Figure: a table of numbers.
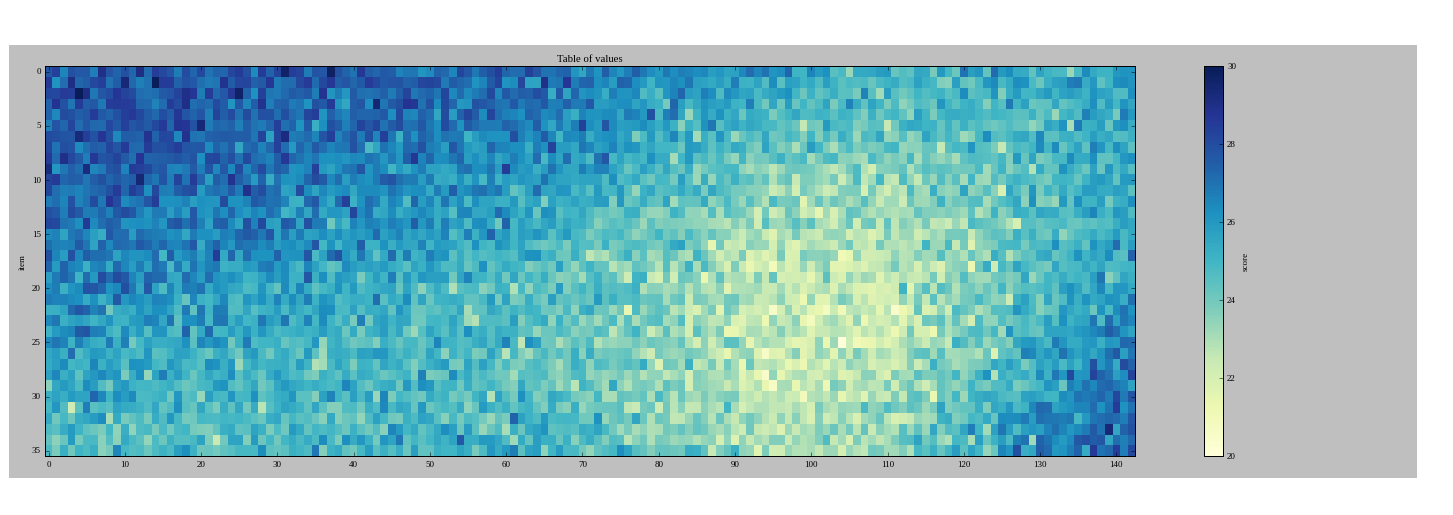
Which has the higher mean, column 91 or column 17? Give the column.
17
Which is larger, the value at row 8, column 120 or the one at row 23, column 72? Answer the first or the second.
the first
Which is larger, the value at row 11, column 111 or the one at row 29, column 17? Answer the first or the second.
the second
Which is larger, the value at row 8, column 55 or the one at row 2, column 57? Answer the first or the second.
the second
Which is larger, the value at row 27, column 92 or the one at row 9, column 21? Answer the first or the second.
the second
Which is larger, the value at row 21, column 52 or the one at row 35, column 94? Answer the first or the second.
the first
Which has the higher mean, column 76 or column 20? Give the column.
20
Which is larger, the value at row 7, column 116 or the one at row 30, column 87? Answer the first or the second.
the first
